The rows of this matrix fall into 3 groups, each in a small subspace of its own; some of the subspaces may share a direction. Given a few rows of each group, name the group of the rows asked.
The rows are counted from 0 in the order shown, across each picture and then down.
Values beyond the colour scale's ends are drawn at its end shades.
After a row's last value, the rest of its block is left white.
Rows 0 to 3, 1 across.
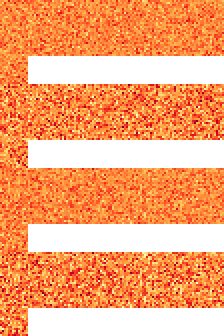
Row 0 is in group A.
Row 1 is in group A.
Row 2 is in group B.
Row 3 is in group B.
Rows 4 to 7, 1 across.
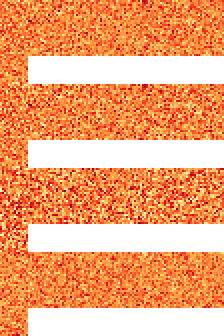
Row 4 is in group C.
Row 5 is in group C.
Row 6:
B
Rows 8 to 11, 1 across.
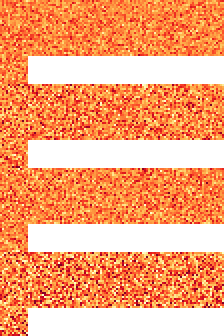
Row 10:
A
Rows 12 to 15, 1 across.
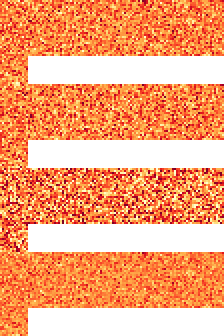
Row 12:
A
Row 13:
C
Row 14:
A
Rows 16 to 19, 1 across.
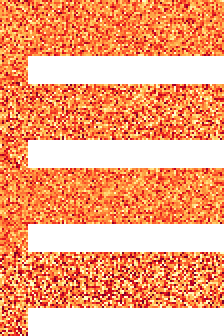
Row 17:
A
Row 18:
A
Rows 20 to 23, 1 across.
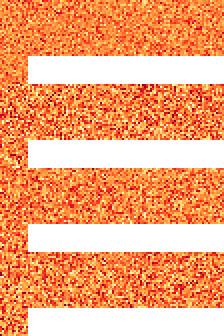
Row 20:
C
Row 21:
A
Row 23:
B
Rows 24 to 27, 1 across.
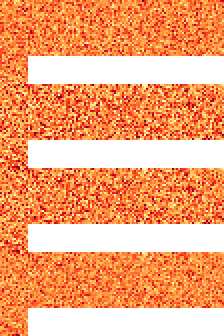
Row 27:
A
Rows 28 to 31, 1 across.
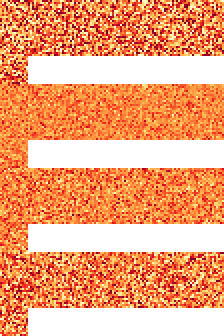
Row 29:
B
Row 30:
A
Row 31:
B
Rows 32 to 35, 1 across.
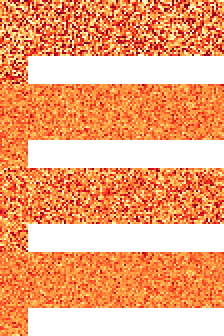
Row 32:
B
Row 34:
A
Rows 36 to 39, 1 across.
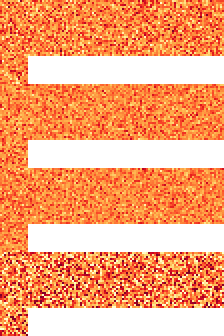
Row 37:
B
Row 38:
B
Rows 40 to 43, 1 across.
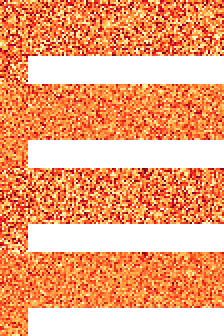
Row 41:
C
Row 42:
C
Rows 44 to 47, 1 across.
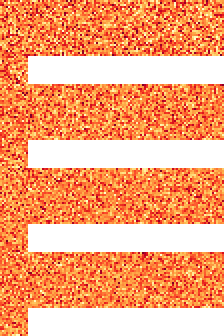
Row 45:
C
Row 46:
C
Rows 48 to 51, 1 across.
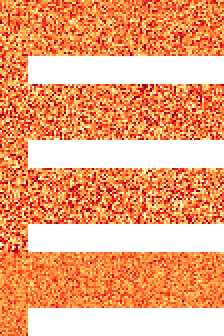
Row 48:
B
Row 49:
A
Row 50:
B
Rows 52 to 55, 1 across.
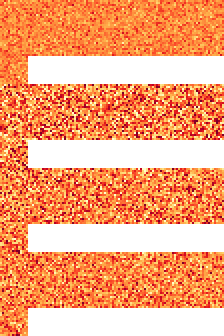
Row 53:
A
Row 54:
C
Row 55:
A
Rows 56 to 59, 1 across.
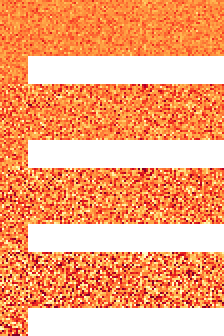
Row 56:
B
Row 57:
C
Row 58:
A
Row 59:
B
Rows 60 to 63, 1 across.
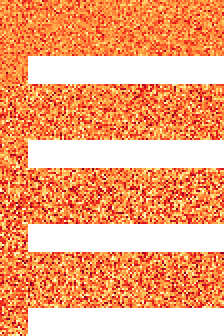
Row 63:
C
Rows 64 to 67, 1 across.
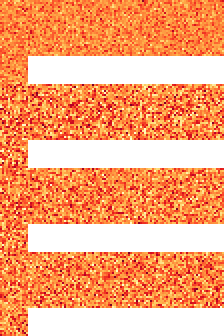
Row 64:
C
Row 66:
B
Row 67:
A
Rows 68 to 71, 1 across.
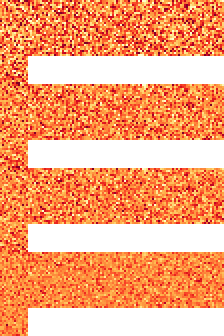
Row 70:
A
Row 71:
C
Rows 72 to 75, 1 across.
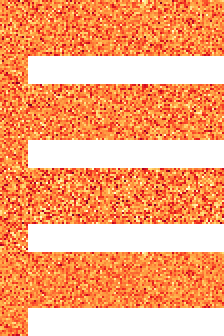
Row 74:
A
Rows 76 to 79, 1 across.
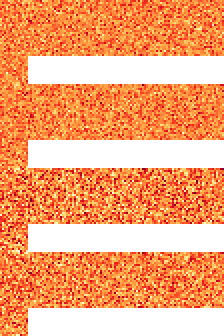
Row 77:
C
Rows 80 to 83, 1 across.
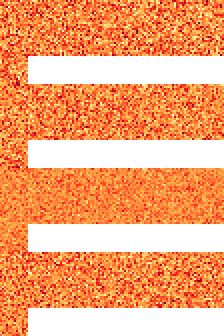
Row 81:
C
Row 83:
C
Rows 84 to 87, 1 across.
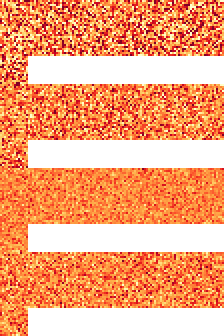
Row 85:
C
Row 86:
C
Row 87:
A
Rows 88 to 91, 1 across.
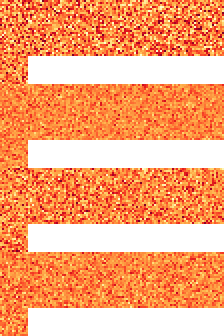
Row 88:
C
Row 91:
B
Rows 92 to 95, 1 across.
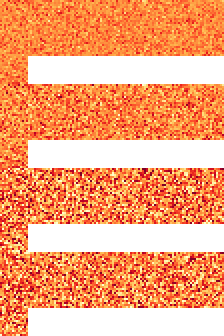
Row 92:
A
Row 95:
B
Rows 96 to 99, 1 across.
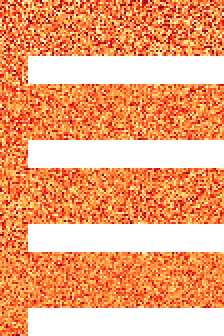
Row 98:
B
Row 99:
B
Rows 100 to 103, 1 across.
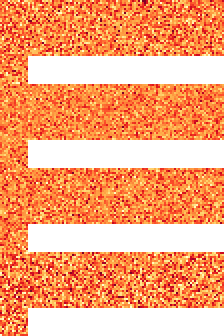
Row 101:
A
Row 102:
A
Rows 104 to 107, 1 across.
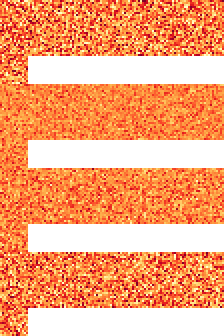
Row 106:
B
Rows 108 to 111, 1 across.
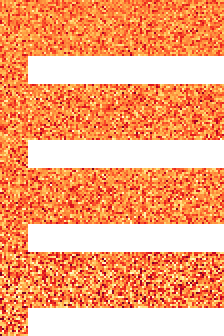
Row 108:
B
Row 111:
B
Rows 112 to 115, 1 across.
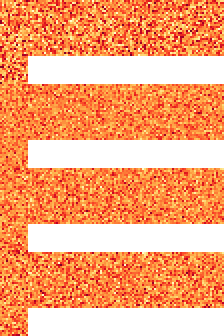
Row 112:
B
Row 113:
C
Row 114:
C
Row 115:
A
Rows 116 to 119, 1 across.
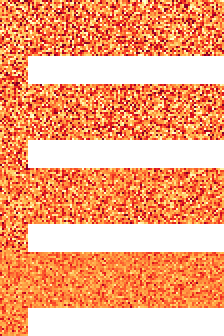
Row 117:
C
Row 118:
B
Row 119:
B
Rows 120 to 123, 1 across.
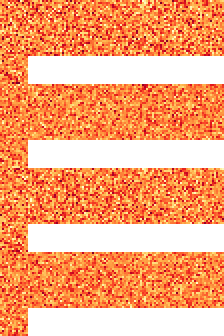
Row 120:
A
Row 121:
B
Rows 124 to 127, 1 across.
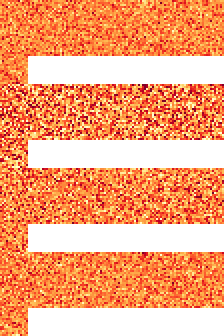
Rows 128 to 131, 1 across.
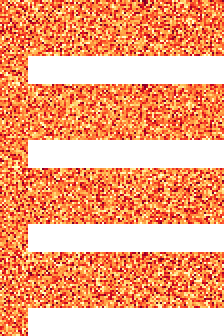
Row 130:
C
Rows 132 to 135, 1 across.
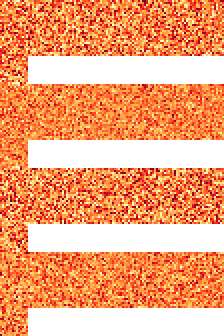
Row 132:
C
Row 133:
A
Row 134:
A
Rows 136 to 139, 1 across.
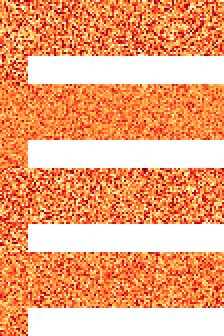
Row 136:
B
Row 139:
A
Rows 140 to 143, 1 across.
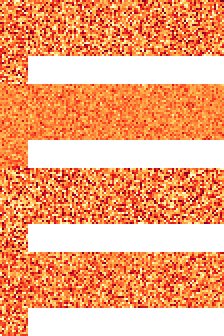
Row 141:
C
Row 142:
B
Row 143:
B
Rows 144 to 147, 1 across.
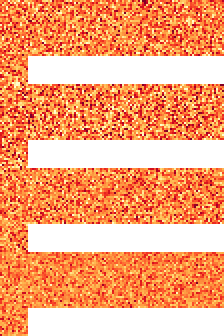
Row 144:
B
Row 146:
A
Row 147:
B
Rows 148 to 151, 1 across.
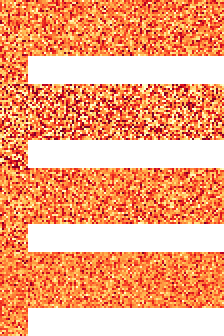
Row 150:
B
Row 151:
C
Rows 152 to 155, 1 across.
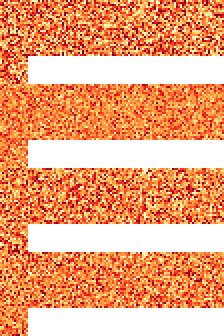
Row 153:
A
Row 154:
B
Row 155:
C
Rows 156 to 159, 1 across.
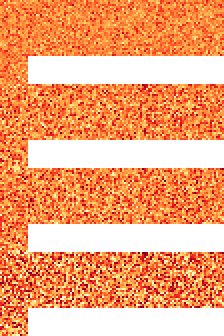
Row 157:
B
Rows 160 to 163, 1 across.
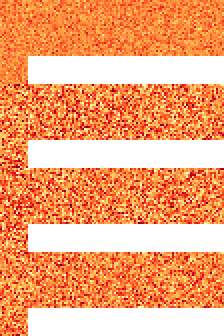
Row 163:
B
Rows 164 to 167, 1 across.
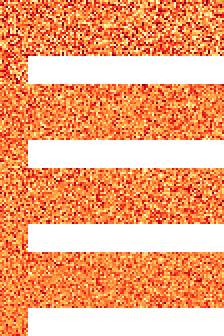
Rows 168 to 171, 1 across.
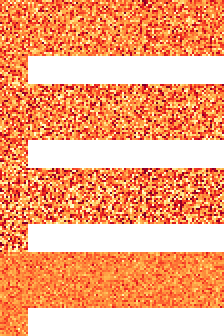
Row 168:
B
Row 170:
B
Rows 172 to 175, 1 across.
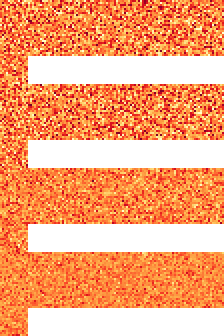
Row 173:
C
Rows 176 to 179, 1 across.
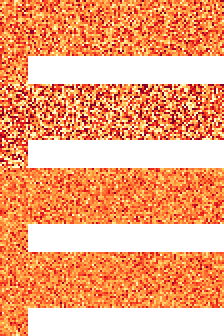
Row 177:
C
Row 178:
A
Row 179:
A
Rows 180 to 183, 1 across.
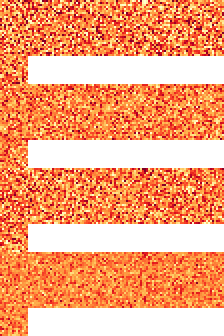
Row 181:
A
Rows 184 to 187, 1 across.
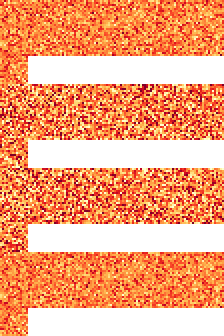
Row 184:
A
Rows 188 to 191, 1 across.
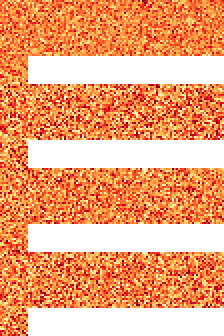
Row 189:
A
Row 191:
A
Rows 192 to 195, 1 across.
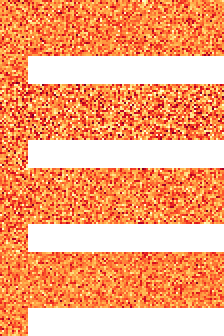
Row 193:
C
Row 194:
B
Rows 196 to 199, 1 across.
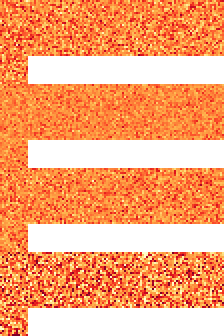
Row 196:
B
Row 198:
A
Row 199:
B
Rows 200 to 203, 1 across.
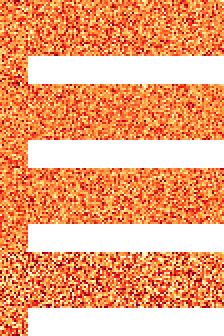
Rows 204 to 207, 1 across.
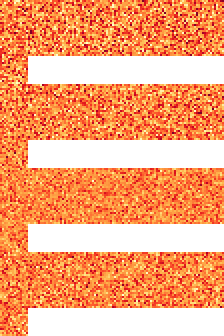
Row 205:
C
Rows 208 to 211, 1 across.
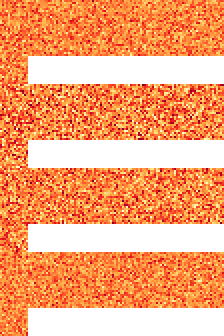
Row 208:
B
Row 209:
B
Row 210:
A
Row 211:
C
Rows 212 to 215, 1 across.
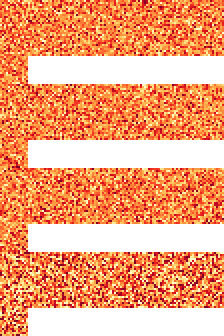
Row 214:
A
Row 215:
B
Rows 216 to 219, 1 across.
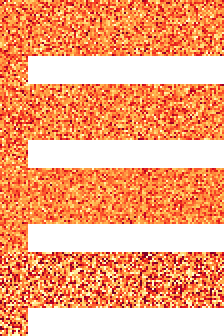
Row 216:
A
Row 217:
B
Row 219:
B
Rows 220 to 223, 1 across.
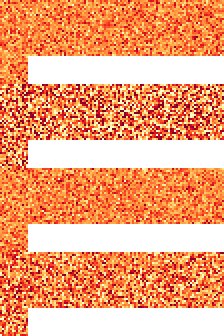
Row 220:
A
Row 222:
A
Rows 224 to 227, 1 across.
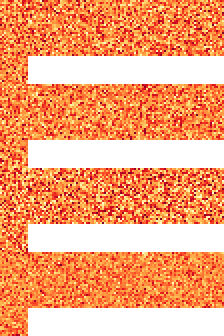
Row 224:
C
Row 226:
C
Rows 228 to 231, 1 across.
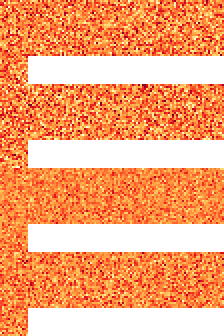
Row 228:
A
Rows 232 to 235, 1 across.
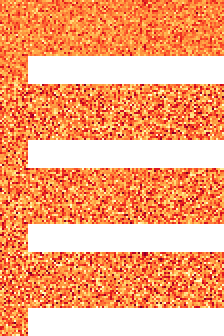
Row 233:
C
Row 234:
B
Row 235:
C
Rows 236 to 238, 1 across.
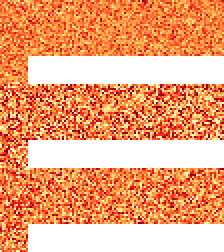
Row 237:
A
